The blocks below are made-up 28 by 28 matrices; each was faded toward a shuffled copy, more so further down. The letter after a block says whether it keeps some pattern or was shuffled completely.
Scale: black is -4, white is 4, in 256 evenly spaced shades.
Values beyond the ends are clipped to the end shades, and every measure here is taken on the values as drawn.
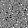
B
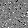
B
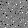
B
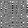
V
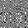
V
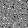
B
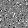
B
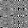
V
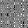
V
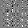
V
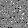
B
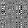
V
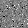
B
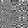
V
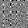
V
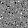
B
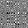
V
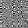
V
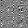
V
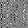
V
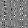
V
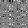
V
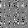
V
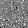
B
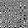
V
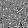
B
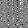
V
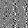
V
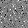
B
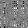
V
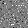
B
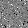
B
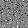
B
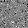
B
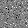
B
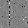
V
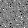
B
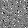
B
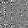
V
